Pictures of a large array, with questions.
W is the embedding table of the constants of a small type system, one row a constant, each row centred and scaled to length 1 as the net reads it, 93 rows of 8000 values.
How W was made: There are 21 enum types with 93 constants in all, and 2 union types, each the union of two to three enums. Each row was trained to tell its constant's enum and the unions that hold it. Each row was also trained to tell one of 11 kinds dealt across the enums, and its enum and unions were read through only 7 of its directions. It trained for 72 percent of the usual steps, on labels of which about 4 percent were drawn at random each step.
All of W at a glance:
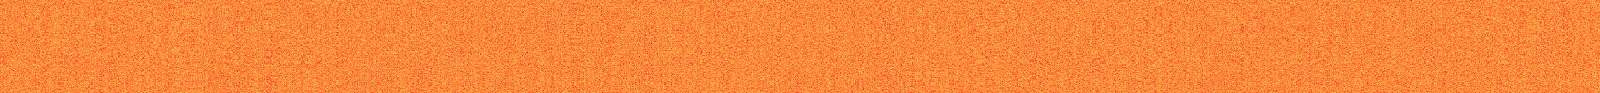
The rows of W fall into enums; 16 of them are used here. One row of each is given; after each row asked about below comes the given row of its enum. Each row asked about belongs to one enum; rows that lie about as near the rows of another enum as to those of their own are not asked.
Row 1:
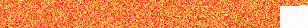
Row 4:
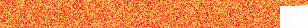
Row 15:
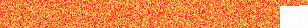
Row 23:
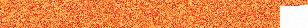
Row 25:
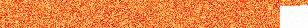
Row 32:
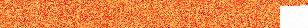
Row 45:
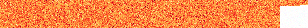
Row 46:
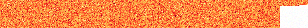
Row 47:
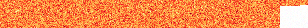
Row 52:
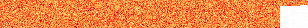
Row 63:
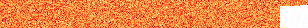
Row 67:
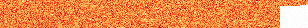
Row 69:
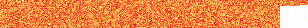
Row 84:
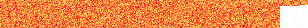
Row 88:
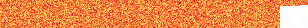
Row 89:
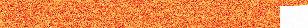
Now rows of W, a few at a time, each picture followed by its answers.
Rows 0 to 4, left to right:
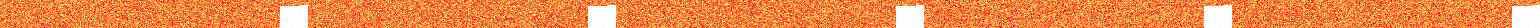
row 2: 69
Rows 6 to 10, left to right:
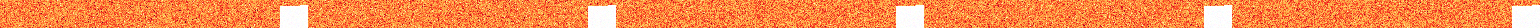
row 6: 23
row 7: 15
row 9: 45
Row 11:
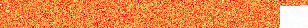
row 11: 47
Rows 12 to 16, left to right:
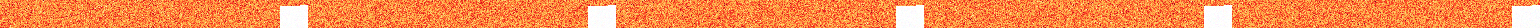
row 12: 25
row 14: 25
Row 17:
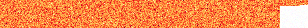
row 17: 4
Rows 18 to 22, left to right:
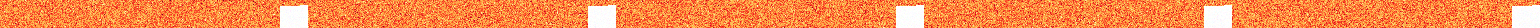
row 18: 69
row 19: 63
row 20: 67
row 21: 32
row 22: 52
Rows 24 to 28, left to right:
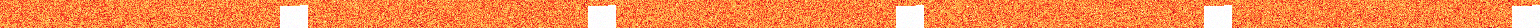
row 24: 89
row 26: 23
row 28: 25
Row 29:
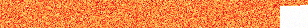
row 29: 45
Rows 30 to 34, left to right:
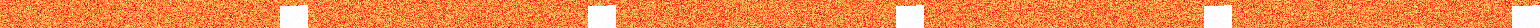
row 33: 63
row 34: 23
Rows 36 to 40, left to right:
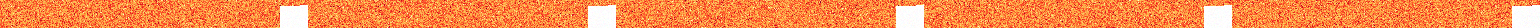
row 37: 69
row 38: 25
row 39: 69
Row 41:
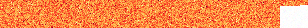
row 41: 69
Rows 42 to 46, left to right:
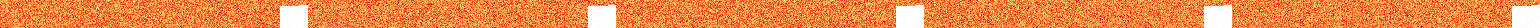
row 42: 23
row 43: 25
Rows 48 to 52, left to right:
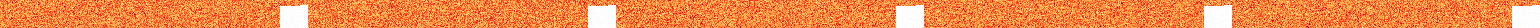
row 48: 4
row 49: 32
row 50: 4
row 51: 23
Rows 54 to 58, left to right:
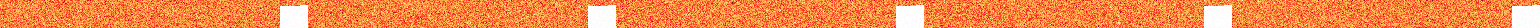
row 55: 52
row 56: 63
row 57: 63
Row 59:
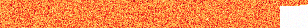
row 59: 32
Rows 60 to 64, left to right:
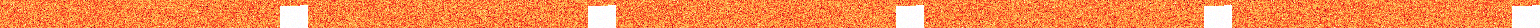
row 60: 45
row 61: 89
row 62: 63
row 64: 67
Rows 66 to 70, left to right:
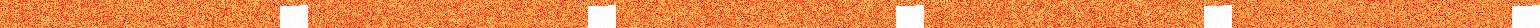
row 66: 89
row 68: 23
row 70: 47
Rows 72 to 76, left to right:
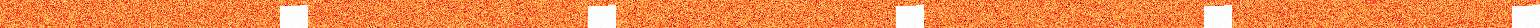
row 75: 69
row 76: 4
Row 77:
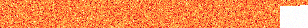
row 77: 67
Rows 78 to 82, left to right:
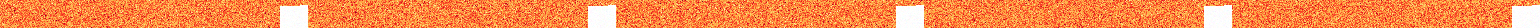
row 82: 84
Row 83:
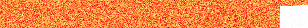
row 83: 89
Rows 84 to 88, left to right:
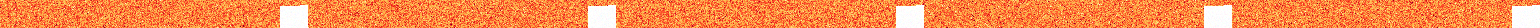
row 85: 32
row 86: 4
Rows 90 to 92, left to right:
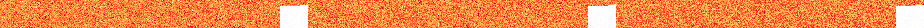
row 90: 67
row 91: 25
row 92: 4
